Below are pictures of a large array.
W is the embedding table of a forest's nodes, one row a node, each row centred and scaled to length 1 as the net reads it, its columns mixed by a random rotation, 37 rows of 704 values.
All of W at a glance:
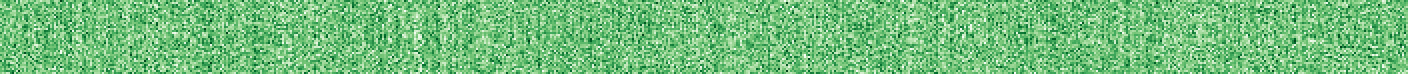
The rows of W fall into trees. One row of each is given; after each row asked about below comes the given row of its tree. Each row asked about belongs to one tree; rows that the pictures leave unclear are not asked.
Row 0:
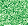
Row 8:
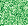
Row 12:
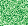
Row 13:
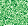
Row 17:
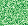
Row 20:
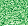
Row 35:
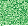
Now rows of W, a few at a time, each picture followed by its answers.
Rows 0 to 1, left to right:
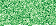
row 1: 35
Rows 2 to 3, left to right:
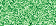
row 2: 20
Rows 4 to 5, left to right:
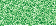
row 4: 8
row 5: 17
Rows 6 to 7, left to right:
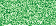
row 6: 0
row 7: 20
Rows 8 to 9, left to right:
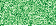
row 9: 20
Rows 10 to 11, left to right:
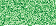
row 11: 0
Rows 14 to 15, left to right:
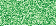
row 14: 12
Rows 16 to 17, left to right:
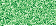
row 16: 13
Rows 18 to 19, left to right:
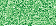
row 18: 17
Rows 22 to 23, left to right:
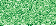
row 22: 12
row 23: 8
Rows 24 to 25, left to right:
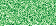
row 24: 20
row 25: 35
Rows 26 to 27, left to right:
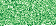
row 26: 13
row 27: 8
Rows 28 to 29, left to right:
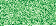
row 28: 20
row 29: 35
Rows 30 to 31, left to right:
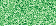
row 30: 17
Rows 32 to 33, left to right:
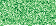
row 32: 35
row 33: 0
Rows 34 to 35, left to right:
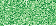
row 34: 17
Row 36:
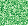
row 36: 8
